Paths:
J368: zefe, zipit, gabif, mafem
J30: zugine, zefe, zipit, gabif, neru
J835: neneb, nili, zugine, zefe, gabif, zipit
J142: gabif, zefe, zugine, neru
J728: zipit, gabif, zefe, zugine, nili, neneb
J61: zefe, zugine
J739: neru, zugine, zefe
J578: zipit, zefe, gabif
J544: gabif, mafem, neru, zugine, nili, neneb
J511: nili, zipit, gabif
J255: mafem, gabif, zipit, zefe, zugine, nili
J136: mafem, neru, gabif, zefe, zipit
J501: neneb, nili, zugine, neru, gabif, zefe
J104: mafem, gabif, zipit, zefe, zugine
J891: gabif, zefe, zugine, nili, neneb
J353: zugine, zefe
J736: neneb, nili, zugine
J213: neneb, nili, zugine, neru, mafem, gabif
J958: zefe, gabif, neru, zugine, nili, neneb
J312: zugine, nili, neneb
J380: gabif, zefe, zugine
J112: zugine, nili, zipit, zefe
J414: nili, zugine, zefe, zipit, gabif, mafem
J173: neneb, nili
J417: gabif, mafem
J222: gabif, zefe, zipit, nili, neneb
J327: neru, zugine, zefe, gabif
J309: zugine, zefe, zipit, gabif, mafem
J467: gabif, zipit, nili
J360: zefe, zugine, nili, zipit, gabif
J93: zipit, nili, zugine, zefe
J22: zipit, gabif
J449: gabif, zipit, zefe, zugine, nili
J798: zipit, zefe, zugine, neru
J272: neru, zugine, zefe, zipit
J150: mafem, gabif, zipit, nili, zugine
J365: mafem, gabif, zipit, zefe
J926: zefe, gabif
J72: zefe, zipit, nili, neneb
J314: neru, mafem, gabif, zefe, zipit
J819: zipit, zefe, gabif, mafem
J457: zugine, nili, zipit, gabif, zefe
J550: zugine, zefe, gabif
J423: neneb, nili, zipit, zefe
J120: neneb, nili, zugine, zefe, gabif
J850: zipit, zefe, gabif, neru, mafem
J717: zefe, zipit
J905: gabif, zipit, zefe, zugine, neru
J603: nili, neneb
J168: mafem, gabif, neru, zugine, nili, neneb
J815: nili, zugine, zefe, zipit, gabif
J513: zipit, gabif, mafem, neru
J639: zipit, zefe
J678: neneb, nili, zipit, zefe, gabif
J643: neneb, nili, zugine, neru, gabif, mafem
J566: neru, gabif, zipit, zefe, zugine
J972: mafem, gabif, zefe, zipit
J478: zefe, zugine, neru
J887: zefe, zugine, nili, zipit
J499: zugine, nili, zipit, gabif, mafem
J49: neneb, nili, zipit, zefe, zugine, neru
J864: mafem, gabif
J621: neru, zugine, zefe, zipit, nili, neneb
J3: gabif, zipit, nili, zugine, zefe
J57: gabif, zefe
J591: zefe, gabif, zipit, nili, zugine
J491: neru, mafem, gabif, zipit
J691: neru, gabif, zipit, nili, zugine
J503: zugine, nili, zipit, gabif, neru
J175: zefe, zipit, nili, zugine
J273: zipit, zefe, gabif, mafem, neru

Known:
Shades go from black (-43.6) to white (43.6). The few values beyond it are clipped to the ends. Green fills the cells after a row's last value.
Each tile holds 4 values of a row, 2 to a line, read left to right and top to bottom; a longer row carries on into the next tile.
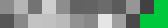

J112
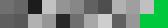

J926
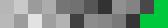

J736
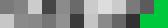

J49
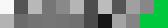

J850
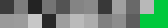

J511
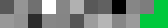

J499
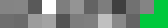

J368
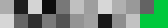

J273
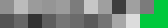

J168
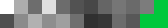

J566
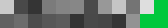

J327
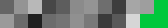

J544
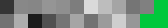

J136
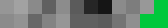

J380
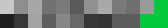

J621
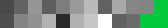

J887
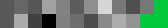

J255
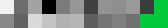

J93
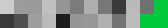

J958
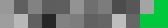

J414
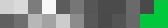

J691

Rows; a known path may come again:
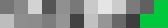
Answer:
J49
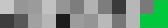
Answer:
J958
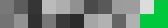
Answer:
J550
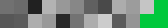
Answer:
J926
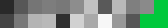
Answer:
J717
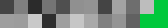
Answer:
J511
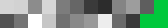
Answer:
J175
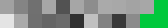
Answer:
J213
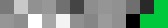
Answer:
J423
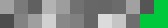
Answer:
J353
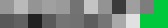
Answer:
J168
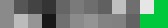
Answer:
J815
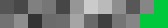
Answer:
J314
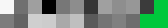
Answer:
J93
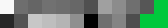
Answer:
J739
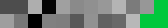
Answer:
J142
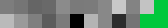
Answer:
J120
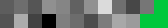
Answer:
J255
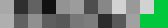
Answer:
J578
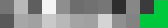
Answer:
J457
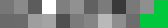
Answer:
J368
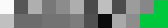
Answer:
J850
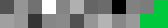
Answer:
J499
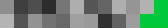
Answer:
J22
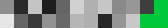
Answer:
J513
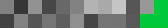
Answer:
J272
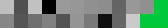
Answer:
J728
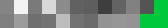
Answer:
J150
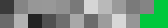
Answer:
J136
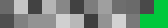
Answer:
J365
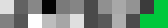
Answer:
J639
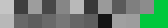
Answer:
J819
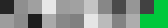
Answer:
J503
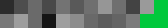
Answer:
J449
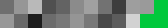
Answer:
J544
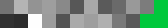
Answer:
J72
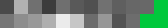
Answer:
J3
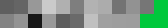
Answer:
J30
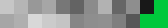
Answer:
J501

